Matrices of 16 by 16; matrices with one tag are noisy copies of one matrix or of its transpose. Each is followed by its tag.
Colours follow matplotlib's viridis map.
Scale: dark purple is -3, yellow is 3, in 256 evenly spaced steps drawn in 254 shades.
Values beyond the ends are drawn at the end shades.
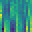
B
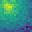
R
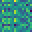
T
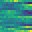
B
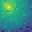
R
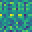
T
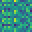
T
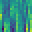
B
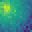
R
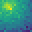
R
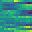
B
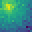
R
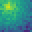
R
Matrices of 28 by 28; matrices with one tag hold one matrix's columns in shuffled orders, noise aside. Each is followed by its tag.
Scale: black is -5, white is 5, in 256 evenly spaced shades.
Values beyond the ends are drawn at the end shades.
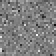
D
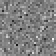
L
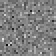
L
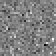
L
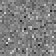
L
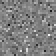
D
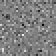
D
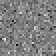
L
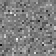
L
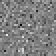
D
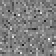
L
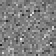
L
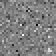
D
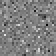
D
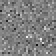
L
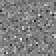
L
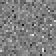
D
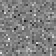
L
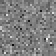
L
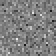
L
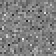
L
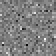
L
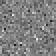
L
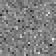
L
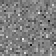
L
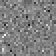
D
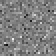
L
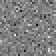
D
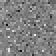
D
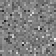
L
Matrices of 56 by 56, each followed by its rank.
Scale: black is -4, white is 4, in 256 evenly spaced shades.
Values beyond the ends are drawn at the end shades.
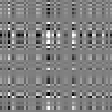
one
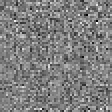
ten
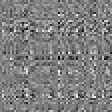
five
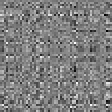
five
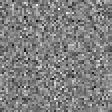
ten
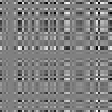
one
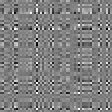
two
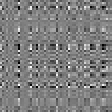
two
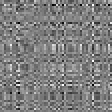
three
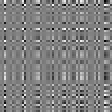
one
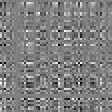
three
